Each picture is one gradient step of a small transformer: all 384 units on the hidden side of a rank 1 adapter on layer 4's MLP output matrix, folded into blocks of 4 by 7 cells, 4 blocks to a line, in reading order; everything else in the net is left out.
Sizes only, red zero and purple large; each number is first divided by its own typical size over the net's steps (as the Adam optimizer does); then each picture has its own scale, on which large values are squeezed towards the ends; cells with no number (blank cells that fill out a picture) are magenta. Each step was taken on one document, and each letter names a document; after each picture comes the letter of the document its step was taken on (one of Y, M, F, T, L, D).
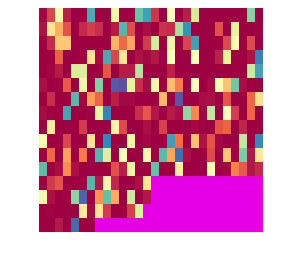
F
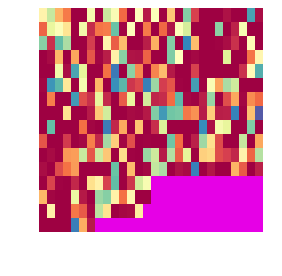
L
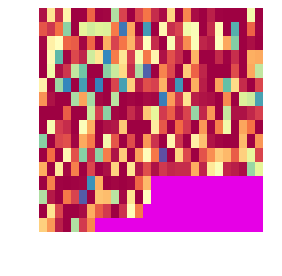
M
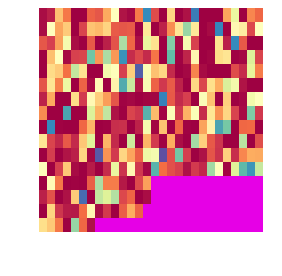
M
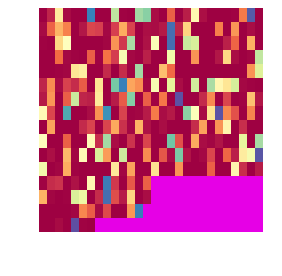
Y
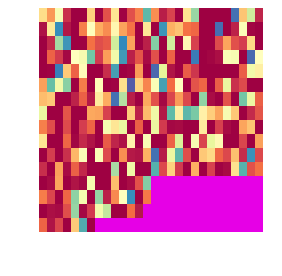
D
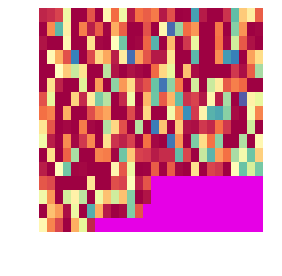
D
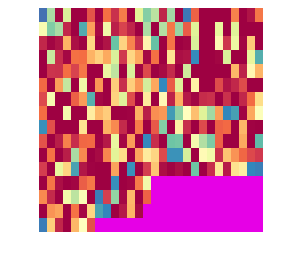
D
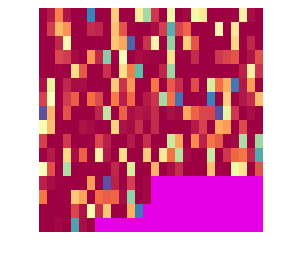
Y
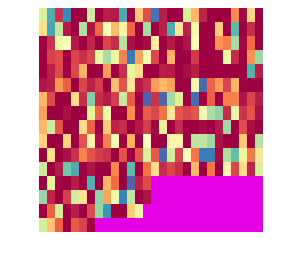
D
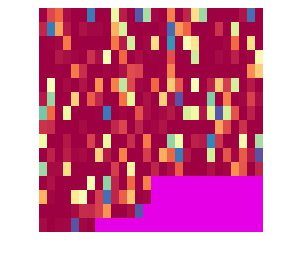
Y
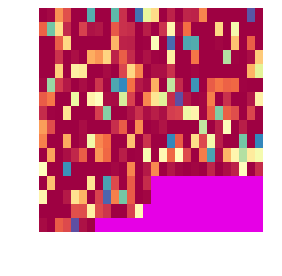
Y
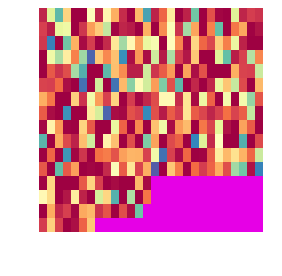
M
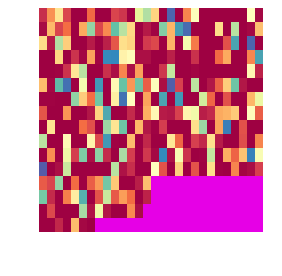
L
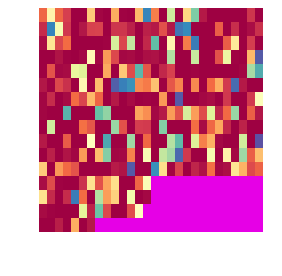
F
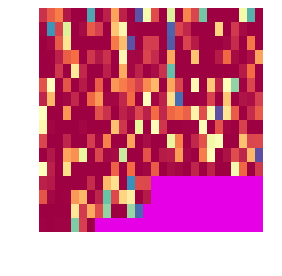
Y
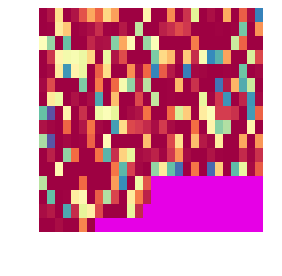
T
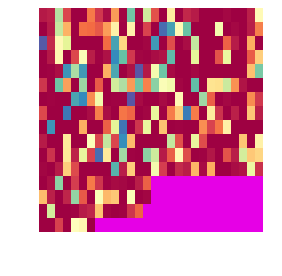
L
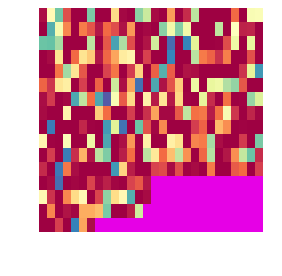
L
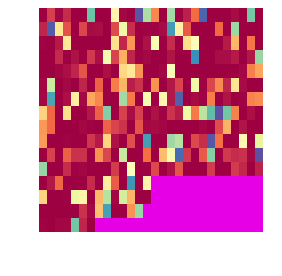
Y
